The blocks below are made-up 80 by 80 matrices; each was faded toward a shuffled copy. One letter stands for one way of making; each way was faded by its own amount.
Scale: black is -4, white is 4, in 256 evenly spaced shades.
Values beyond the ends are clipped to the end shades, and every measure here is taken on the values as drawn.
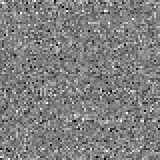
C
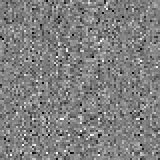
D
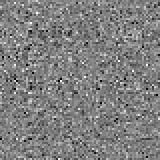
D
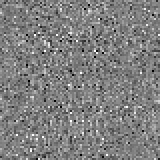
D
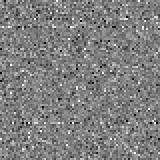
C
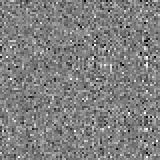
D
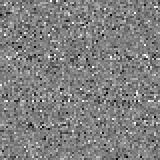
C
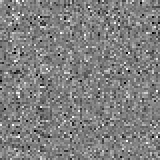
D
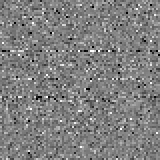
C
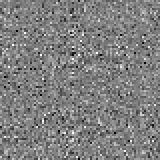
D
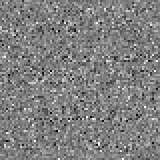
C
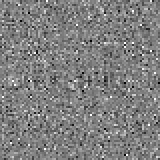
D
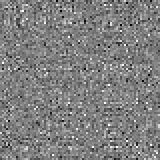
D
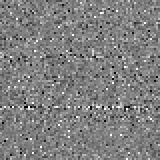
C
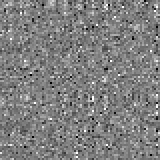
D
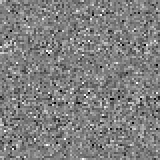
C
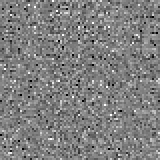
D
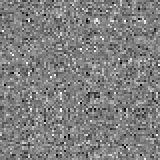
D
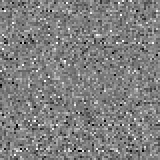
C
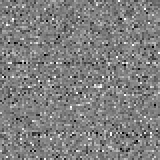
C
